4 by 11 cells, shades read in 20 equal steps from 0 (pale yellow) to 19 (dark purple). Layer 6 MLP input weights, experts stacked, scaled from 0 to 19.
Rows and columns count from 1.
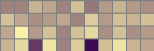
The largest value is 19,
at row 4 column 7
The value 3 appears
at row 2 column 7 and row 4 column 6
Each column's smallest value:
4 0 5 1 6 3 2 4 1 5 4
